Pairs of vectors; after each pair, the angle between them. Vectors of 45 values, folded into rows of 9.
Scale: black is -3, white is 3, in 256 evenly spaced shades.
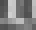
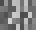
orthogonal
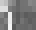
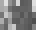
partly aligned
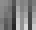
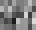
partly aligned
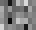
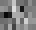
orthogonal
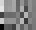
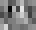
orthogonal
